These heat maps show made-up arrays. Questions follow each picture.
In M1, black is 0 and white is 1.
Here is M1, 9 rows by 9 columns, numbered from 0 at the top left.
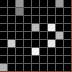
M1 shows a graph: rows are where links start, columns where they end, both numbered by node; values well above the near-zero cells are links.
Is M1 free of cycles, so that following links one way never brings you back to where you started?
yes
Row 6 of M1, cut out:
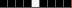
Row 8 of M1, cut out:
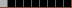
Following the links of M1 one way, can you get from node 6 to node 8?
no
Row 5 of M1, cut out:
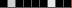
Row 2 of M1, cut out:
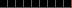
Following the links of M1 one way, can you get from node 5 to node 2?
yes
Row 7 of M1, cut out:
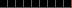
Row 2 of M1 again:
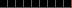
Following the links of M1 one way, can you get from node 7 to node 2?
no
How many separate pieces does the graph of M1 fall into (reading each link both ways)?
1
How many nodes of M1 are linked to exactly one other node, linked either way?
1
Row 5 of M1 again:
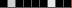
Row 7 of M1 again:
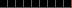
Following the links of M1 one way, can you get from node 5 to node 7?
yes
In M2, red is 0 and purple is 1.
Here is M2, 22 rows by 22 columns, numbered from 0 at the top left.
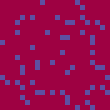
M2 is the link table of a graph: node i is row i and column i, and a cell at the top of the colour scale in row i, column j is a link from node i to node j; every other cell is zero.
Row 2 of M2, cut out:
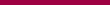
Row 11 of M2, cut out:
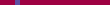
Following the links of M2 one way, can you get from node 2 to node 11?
no
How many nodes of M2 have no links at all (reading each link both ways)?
1
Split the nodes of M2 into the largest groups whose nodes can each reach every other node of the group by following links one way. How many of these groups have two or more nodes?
1
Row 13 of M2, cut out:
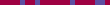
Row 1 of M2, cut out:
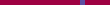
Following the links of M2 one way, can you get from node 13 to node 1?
yes
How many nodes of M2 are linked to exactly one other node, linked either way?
4
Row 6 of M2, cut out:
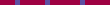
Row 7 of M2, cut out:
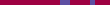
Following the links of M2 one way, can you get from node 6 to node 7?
yes
